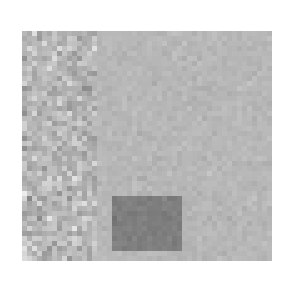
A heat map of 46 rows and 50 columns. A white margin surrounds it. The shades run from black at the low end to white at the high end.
An odd patch, lower than its surroundings, sits in the bottom middle. The right part is calmer, past a seam about 30% of the way across. The ninth with the lowest average is the bottom middle. Overall the values sit about 70% of the way up the scale.
